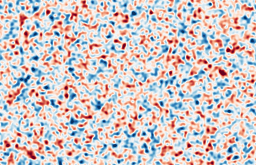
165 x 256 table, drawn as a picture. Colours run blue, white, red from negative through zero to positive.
Stripes: none. Slope: none. Mirror symmetry: none. Average level on the scale: 50%. Histogram: bell-shaped. Grain: blotchy. Odd rows or columns: none.
